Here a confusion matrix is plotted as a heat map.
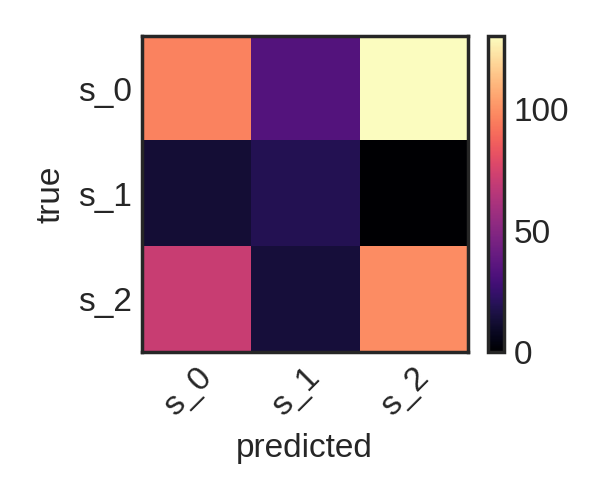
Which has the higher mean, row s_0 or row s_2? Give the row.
s_0
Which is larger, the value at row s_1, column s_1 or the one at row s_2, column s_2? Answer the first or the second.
the second
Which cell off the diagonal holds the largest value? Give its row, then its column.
s_0, s_2
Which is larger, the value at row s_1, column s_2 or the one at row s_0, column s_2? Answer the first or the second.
the second
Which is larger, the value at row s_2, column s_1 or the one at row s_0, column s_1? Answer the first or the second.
the second
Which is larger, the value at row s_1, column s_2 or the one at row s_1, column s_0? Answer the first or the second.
the second
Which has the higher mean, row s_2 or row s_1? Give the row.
s_2
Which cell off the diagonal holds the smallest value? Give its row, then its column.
s_1, s_2
